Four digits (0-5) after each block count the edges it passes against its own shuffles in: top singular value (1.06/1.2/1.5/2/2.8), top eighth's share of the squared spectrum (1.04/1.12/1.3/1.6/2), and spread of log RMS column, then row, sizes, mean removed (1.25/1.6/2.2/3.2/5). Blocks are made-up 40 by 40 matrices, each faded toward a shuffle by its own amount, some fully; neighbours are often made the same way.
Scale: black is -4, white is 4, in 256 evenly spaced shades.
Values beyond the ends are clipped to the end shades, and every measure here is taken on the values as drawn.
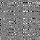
4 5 2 3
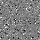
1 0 0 0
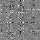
2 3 2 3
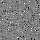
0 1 0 0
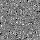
0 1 1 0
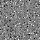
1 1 1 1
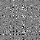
2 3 2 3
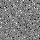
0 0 0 0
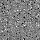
0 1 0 0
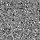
0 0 0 1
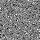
0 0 0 0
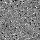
0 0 0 0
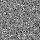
0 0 0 0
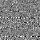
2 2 0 2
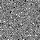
0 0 0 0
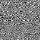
2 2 0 3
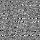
2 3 0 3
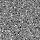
0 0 0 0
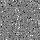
2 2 0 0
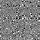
3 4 1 2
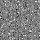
0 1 0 0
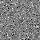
1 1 0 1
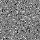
2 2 0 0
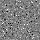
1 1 0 0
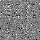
3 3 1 1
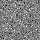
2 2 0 0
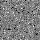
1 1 0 0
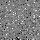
1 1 0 1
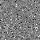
0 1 0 1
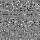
2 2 0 3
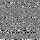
2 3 0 3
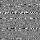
2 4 0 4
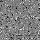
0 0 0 1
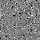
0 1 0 0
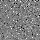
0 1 0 0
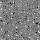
0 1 0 0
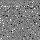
1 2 0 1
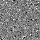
2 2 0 1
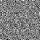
3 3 1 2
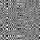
4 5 3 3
